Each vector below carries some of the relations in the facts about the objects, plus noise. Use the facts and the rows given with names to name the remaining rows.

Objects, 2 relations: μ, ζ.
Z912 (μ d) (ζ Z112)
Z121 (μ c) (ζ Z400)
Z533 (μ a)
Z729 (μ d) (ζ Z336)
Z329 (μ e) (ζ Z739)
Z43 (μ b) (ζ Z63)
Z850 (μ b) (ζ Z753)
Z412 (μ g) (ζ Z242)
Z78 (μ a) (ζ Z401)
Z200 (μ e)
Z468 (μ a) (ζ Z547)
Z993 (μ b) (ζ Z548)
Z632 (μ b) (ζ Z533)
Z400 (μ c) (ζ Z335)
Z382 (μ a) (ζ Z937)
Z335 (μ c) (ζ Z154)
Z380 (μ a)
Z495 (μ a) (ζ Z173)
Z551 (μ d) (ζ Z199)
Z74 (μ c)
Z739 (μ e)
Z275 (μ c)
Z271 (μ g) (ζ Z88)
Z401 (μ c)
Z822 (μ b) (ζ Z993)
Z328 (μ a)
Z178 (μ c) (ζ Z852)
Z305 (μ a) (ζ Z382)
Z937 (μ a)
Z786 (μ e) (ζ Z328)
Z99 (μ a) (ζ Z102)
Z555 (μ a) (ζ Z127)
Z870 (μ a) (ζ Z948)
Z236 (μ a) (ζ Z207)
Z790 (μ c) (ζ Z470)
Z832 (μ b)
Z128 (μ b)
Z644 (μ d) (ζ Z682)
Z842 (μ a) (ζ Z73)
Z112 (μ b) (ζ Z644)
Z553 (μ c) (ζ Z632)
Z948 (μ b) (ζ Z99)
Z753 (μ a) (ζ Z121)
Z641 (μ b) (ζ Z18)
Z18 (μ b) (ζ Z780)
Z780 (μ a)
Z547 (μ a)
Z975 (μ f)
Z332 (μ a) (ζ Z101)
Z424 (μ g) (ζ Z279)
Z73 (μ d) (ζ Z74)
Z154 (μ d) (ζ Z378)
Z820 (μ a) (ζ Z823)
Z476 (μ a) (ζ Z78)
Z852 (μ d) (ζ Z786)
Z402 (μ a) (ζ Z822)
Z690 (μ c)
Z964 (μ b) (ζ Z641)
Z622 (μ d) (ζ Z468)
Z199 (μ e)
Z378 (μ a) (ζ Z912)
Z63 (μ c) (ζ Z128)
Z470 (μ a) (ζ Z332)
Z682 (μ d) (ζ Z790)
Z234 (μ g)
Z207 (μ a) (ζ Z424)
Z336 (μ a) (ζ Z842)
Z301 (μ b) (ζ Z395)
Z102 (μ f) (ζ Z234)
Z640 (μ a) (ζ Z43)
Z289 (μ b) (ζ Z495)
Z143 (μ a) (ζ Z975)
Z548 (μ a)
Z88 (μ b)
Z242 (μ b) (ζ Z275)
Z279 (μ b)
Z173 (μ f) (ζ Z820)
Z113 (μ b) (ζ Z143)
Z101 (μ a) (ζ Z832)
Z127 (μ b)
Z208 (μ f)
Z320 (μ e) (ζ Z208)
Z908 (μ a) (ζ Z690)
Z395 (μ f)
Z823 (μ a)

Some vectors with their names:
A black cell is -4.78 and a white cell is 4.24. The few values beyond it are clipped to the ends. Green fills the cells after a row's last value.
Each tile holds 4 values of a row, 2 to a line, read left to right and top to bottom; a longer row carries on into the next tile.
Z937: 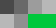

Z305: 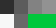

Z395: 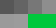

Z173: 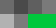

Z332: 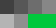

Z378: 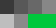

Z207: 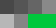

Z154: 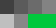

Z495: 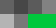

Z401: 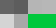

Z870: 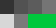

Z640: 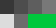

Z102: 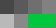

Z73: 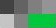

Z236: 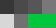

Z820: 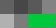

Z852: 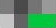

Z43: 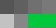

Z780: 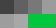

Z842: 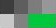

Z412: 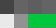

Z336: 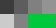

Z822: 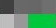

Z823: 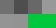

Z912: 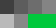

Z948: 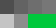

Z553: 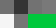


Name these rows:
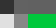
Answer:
Z964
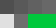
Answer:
Z113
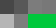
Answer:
Z200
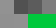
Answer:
Z127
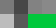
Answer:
Z786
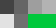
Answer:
Z78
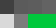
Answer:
Z301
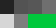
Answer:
Z402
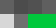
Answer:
Z289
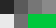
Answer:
Z908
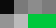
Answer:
Z199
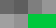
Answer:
Z975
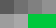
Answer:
Z832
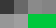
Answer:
Z739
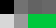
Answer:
Z551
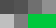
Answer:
Z143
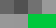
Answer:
Z547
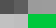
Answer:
Z690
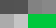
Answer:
Z275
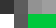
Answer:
Z476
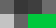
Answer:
Z555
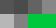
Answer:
Z468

